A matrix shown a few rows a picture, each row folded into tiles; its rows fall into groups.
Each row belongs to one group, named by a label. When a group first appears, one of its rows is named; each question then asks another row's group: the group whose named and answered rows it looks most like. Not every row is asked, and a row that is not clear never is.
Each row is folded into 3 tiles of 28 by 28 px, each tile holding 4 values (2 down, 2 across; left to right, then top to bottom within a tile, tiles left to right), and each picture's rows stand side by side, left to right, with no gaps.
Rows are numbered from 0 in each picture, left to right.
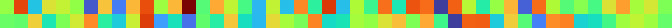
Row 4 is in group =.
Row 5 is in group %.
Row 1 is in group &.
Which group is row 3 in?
=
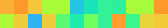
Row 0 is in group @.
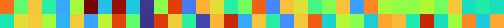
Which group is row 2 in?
%
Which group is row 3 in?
%
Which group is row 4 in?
%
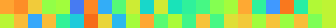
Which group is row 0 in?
@
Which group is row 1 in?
%
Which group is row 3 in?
%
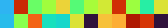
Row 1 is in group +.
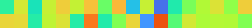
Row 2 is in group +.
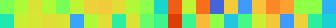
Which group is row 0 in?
+
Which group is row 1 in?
@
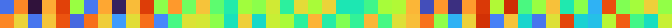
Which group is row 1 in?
&
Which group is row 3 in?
=
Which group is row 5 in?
&
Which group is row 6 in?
%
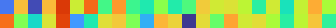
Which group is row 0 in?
&
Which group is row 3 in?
&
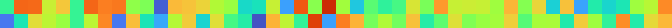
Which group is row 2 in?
@
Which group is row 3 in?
=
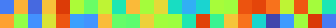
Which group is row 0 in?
&
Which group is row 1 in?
=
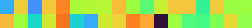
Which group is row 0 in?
&
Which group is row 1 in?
+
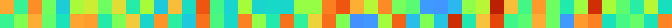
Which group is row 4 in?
%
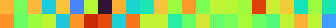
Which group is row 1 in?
%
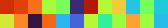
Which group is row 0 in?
@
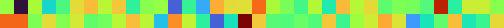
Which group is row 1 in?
+
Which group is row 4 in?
+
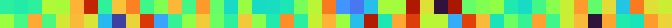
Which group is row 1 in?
%
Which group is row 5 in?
%
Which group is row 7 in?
=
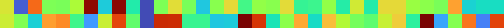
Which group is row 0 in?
%
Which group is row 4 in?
&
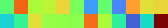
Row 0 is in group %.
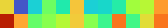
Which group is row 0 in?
%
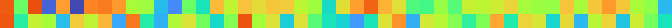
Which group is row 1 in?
@
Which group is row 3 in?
@
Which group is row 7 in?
@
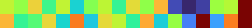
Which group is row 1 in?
=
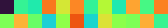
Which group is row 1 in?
=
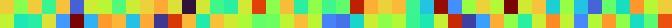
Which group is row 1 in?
=
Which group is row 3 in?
+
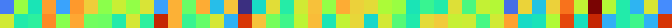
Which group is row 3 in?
&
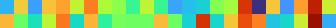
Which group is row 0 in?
&
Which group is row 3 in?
&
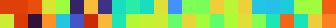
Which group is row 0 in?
@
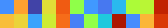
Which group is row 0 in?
&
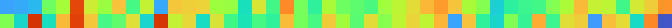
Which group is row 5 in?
@
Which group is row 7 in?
=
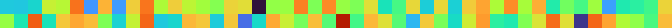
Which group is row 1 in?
&
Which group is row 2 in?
=
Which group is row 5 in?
&
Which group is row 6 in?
+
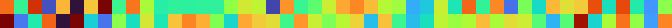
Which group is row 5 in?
=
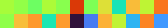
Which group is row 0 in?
=
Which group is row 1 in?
=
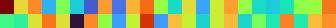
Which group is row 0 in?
+
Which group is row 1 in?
&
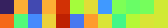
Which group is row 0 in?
&
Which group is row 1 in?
%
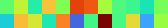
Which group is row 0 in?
=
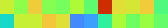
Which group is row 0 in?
+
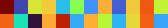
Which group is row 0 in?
%
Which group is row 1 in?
&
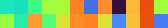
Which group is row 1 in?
&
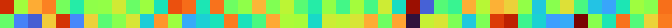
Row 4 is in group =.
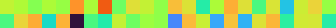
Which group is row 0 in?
=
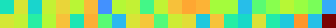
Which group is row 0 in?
&
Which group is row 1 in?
%
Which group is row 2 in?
@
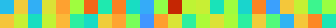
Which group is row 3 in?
%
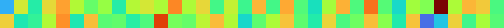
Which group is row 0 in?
&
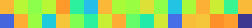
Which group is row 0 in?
=
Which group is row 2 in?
+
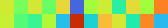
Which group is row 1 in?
=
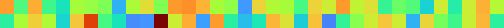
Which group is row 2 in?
@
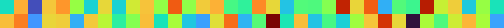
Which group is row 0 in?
&
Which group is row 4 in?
+
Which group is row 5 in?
+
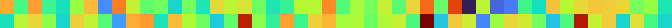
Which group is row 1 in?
%
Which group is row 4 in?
=
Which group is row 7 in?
@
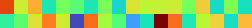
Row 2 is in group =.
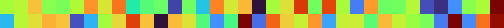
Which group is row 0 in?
+
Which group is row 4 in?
%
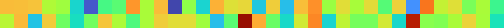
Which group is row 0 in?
@
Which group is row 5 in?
+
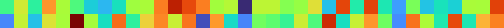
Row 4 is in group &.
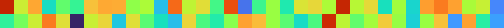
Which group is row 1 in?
@
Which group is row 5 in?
@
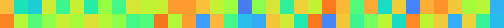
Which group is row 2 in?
@
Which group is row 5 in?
@
